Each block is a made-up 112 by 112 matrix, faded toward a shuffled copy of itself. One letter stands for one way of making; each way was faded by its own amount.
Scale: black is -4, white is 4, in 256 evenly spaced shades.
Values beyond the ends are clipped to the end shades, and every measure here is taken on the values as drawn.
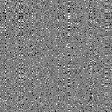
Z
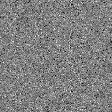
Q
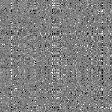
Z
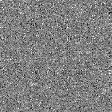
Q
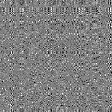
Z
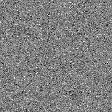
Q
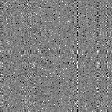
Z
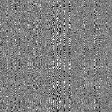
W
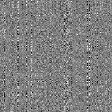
W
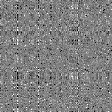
Z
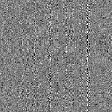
W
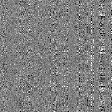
W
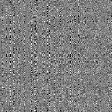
W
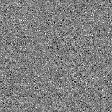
Q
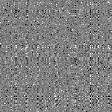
Z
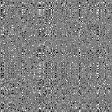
Z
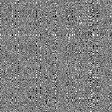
W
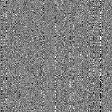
W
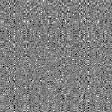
Z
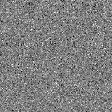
Q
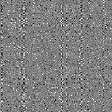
Z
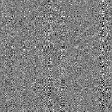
W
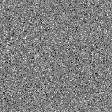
Q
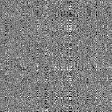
W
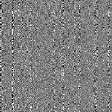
W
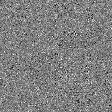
Q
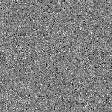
Q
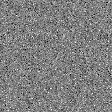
Q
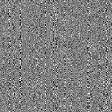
W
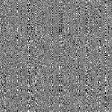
W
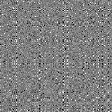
Z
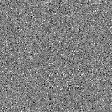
Q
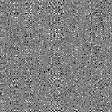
Z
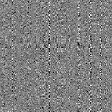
W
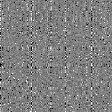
Z
